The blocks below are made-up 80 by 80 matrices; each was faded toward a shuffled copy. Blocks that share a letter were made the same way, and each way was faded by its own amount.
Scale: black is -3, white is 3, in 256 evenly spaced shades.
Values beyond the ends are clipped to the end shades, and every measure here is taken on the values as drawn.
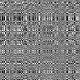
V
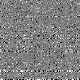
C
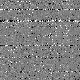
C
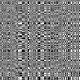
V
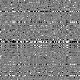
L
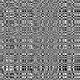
V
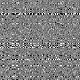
L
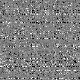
C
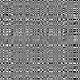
V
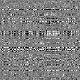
L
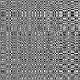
V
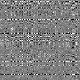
L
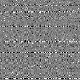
L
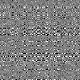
L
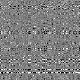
L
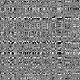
L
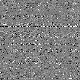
C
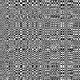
V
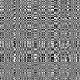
V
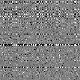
L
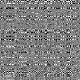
L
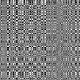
V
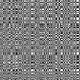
V
